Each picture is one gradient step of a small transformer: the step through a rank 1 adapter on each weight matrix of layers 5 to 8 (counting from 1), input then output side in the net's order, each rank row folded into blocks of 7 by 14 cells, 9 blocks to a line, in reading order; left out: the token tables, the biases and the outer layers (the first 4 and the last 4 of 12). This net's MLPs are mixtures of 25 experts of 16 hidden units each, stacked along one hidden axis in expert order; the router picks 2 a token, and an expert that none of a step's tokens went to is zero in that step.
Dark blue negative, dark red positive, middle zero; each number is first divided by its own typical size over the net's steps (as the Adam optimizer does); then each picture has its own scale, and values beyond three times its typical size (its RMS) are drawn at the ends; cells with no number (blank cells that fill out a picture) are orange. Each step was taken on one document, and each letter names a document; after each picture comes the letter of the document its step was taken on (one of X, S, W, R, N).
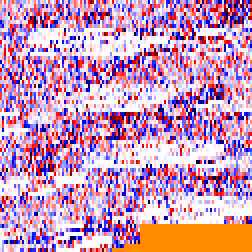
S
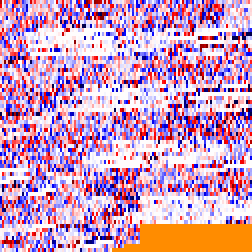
S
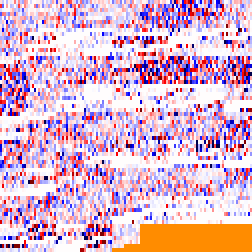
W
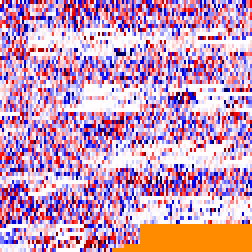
S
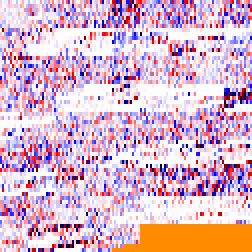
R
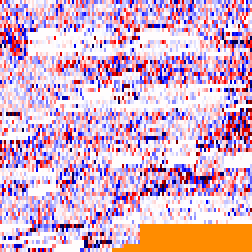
R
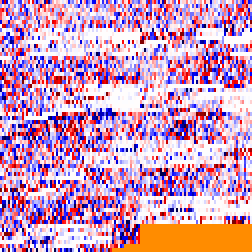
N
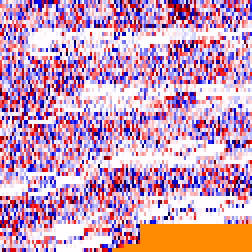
S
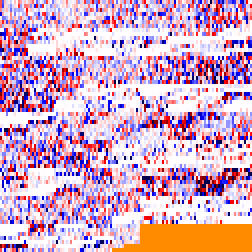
W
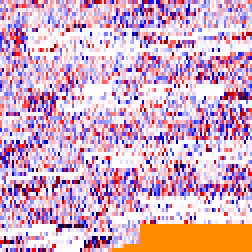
R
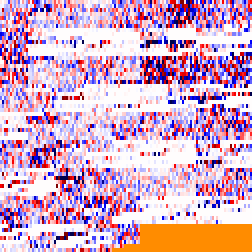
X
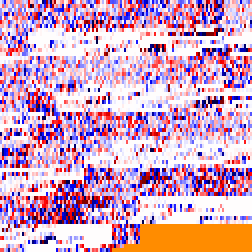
N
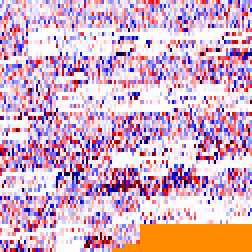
R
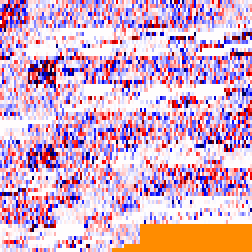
R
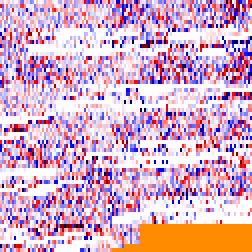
W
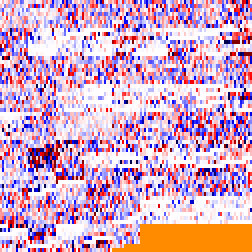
R
